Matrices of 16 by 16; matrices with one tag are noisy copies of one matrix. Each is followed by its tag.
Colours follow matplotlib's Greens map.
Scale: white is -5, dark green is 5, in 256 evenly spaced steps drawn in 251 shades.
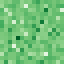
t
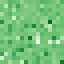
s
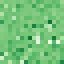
s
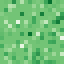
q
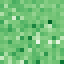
s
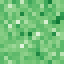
q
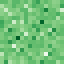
t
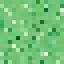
t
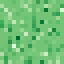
t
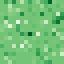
q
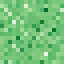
t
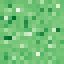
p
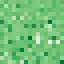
s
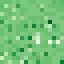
s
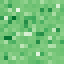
p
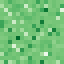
t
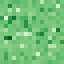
p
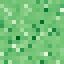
t
